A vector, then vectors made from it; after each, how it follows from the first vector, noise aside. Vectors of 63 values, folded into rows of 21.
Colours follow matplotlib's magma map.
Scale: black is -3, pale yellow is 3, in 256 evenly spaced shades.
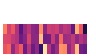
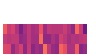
shrunk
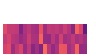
shrunk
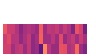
shrunk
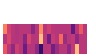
partly zeroed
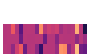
partly zeroed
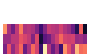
sign-scrambled
